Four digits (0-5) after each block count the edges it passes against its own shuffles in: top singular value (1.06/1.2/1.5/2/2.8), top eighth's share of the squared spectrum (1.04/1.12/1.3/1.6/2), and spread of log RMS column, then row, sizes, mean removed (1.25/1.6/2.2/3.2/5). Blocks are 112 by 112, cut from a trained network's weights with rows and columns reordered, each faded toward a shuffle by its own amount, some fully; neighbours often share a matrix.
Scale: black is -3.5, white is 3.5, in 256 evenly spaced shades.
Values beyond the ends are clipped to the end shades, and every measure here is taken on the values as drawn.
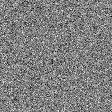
0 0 0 0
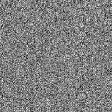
3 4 2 1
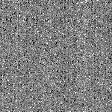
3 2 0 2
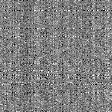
4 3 1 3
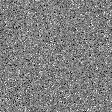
0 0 0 0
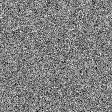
0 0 0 0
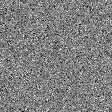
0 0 0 0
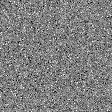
0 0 0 0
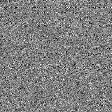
2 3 0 3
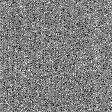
2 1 0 0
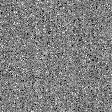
1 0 0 0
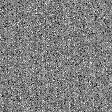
2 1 0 0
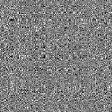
4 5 3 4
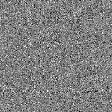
3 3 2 2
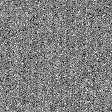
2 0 0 0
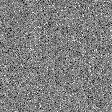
1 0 0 0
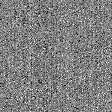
2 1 0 1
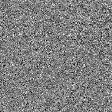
2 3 1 1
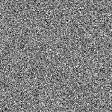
3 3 1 1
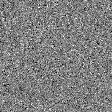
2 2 0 0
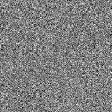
3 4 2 1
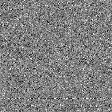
2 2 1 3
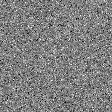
1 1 0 1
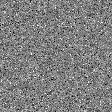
0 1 0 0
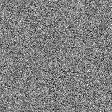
2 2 0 0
